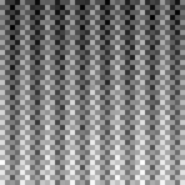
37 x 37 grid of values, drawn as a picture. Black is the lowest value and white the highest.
The histogram is bell-shaped. Stripes running up and down repeat 8 times from left to right. The field climbs toward the bottom. No single row or column stands out from its neighbours.
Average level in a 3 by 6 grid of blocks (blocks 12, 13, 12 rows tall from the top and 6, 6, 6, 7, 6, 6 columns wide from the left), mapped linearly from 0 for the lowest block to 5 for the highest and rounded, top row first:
100101 / 322323 / 544545
